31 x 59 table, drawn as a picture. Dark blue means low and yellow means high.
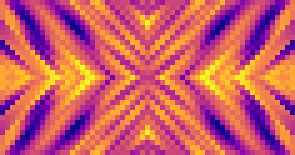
No seam splits the table. Its left and right halves mirror each other, and so do its top and bottom. No overall slope runs across the table.
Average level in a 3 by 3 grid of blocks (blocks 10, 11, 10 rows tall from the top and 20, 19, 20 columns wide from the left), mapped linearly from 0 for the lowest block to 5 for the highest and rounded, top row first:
030 | 535 | 030
